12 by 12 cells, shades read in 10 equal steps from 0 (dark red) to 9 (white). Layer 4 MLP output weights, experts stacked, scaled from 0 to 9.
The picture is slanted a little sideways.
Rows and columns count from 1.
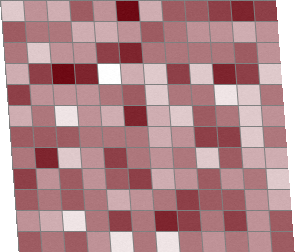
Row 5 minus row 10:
-1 1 2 1 -2 -2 3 2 1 5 2 -2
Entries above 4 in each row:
5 7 4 6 6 8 3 6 6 4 4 5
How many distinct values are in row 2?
4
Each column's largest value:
7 7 8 6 9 6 8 7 7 8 7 7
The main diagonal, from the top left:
7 4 5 1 4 1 6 4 3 3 5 3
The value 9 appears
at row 4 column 5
